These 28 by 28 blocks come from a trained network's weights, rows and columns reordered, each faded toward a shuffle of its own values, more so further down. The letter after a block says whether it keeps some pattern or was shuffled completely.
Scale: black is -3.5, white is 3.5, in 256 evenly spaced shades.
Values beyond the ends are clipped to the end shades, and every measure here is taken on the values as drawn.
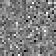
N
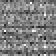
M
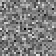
N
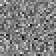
M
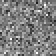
N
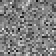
M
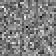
N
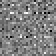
M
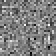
M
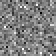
N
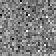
N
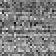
M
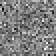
N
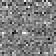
M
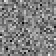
N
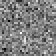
N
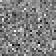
M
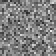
N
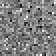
N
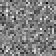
N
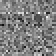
M
